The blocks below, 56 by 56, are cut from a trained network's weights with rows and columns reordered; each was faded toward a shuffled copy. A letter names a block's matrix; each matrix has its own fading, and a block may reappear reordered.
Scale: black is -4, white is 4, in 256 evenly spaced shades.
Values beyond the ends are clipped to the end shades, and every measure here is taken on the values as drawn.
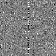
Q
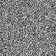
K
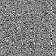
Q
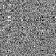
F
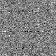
K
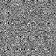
F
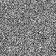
K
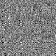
F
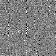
Q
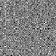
F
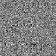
F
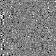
Q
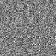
F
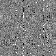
Q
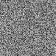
K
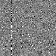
Q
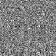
F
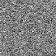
F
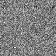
K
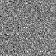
F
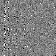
Q
